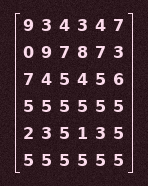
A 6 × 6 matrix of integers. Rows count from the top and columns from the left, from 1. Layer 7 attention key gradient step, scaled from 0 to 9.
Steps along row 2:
up down up down down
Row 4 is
5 5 5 5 5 5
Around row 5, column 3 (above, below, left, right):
5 5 3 1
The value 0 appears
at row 2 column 1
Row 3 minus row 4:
2 -1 0 -1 0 1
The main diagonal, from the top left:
9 9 5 5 3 5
